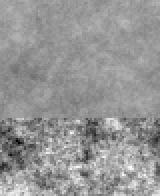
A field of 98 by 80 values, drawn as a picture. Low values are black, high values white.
The halves do not mirror each other. There are no regular stripes. The field is mottled with small blotches. A horizontal seam about 60% of the way down splits the table, and the top part is calmer. The distribution is heavy-tailed on both sides.
